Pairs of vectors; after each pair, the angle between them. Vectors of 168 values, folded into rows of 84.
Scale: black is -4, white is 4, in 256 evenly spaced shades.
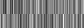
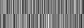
partly opposed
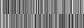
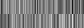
nearly opposite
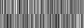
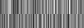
orthogonal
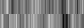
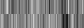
nearly parallel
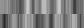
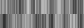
nearly parallel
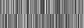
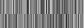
nearly parallel
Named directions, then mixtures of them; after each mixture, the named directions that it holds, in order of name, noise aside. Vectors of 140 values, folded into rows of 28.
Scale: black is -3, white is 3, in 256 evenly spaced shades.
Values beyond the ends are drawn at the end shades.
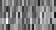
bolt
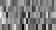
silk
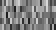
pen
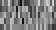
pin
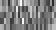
pin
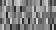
pen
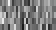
pin, silk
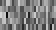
pen, silk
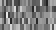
pen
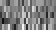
bolt, silk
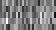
bolt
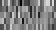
pin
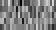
pin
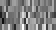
silk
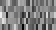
silk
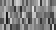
bolt, pen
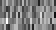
bolt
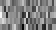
silk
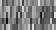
bolt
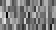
pen, silk
